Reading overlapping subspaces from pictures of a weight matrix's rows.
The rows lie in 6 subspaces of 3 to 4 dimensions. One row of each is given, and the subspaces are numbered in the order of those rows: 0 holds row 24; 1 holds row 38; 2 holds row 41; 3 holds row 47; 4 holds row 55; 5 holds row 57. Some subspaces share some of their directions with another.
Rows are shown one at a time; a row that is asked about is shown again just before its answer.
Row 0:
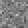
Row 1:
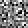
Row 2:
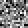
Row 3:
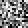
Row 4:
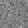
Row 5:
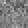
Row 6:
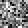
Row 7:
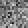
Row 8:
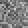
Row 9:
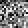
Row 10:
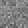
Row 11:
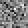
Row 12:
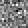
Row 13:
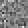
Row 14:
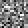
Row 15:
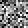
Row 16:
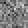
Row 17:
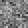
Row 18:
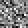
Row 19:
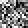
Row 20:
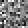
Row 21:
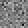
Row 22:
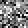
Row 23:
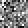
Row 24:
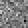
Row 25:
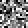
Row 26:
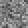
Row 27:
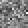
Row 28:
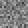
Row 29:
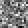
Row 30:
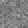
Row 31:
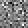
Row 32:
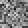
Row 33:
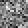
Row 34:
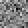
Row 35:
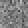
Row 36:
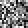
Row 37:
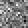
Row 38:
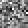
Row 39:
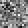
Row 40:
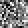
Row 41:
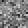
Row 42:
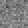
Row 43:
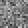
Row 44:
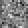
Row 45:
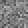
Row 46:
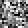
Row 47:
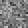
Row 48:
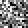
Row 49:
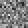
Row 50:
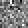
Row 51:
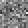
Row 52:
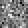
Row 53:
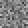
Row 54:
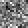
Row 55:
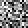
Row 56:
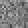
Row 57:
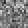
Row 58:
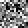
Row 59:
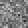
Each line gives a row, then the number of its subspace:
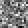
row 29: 0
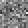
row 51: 1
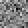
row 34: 3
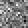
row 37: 0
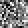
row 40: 2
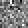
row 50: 0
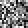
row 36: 2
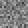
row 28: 1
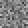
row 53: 1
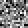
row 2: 5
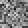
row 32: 2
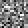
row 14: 5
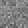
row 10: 1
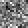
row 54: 3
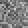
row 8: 2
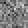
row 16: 5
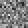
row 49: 1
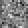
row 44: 0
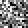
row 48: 3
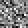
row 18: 5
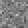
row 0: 0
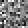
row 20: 2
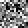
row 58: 3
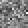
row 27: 1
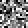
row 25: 3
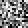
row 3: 4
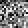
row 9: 1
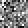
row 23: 4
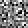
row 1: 4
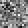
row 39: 4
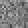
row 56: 1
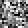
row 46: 0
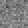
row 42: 5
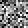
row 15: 5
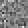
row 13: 2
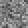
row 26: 0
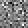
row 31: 4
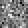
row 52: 0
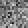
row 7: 1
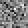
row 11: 5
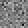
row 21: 4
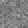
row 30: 2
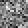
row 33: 3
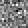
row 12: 4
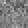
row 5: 5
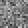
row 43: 1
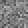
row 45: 5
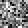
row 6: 0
